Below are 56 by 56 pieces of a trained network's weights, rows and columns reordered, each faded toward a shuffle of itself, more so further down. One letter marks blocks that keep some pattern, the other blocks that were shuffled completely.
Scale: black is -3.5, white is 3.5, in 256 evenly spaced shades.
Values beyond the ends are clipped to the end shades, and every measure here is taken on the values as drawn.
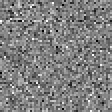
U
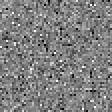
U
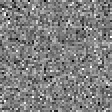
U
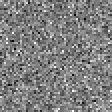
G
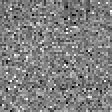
U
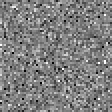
G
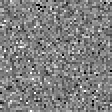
G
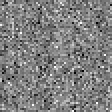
U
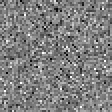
G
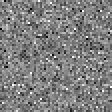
G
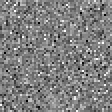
G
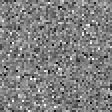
G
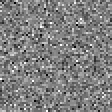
G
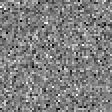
G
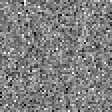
G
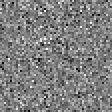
U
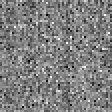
U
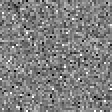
G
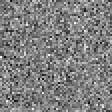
U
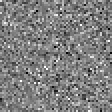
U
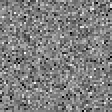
G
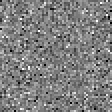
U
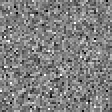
U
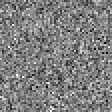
G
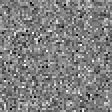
U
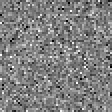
G
